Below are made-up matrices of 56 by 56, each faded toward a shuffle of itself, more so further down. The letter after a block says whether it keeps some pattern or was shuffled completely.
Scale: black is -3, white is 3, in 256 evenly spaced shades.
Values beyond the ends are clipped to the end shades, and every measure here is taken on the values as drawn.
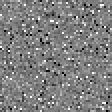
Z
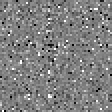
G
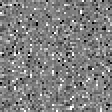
G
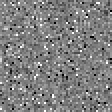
Z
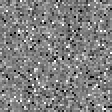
Z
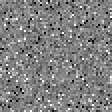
Z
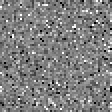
G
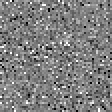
G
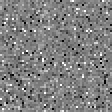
Z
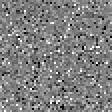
G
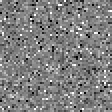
Z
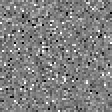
Z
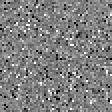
G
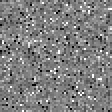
Z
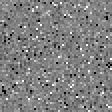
Z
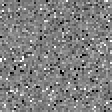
Z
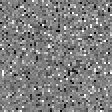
G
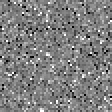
Z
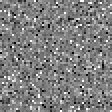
G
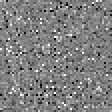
G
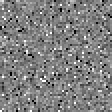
G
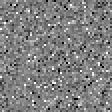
Z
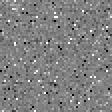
Z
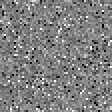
Z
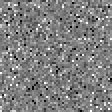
Z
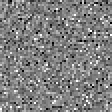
Z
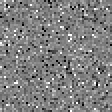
G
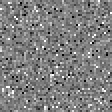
Z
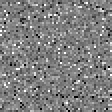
Z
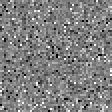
Z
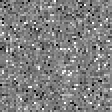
G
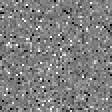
G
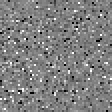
G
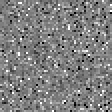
Z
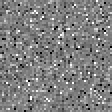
G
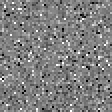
G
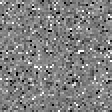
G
